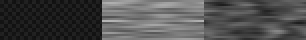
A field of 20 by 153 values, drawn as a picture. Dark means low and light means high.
The table splits into one row of 3 panels. Panel 1,1: very low, checkered, faint in contrast. Panel 1,2: middling, streaked across. Panel 1,3: low, streaked across.
